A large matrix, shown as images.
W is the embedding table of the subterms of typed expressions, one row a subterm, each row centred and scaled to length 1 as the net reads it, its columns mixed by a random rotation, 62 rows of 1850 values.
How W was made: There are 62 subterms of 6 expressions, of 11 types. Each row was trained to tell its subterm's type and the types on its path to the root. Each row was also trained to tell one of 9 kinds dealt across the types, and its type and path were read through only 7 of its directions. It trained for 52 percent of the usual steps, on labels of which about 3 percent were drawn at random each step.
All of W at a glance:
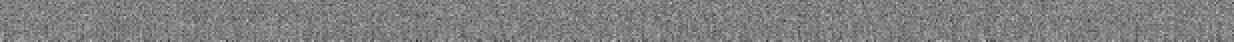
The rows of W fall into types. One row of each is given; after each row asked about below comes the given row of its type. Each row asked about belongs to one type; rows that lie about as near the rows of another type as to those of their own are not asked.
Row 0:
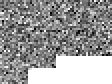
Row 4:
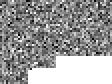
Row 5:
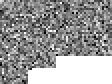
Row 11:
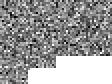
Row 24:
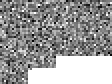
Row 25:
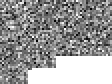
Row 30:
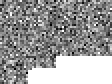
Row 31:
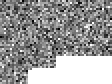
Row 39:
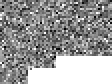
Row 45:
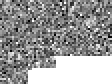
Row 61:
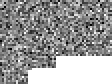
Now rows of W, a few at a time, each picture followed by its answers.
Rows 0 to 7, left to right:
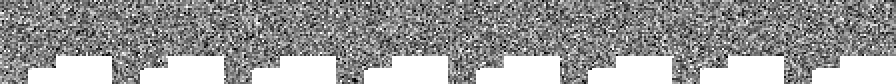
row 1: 5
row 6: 0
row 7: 31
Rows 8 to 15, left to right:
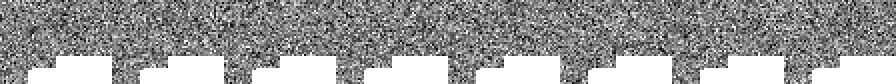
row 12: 45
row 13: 24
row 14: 0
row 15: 30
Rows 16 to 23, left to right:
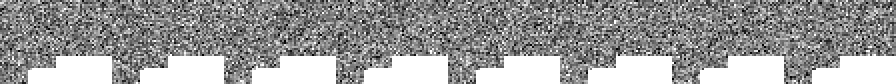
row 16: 61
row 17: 11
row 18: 30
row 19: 45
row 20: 61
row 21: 0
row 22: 39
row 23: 4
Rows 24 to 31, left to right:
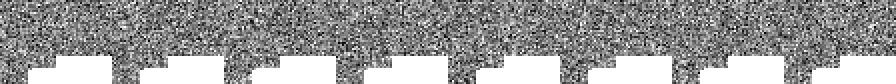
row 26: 30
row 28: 24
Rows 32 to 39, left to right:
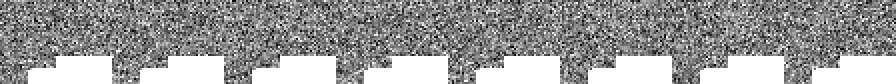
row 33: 11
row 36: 11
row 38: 24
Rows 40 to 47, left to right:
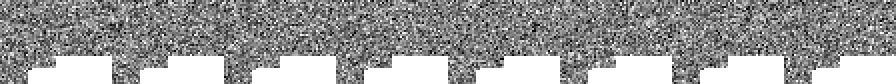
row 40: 5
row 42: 31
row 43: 0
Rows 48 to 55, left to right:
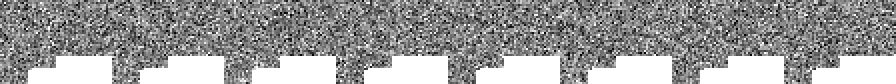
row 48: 31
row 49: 61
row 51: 4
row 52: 5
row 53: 39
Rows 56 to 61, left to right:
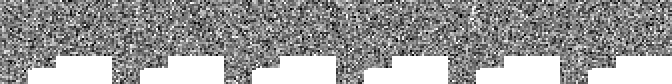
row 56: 11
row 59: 30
